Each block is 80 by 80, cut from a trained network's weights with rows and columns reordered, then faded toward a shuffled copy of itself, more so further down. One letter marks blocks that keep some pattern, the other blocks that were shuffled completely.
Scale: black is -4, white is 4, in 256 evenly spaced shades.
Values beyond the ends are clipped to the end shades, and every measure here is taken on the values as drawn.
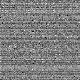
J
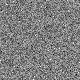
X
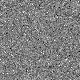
X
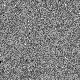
X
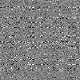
J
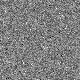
X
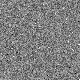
X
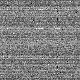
J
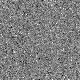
X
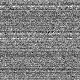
J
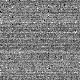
J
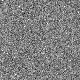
X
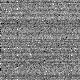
J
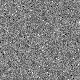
X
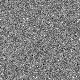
X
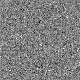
J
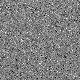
X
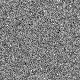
X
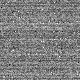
J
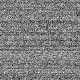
J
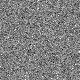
X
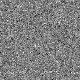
J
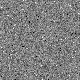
X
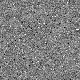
X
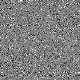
J
